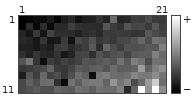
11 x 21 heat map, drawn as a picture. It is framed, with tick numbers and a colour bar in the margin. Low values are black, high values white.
No regular stripes run through it. Overall the values sit about 30% of the way up the scale. Neither half mirrors the other. The bottom right is the roughest part. In the bottom right lies a patch that is rougher than the rest. The bottom right is the ninth with the highest average. There is an overall slope up to the bottom right. The ninth with the lowest average is the top left.
